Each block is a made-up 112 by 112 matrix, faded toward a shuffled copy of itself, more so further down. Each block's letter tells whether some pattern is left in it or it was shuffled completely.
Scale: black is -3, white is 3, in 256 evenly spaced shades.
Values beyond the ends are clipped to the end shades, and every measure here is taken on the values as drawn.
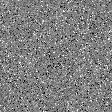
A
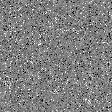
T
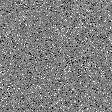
A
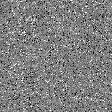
T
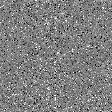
T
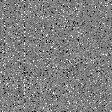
T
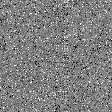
T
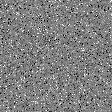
A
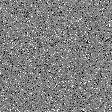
A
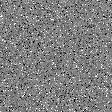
A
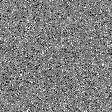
A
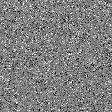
T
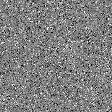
T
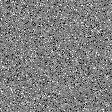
A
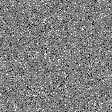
T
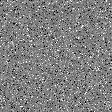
A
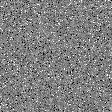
A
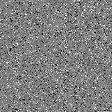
T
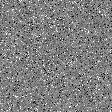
A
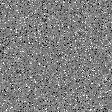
T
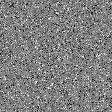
A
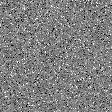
A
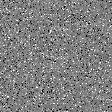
T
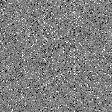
T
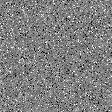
T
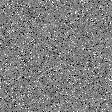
A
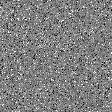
T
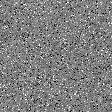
A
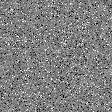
A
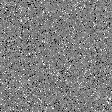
T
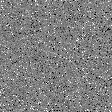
A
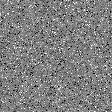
A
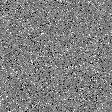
A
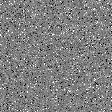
T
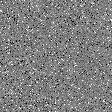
A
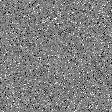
A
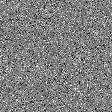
A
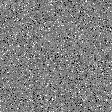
T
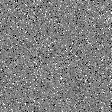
T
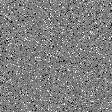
T
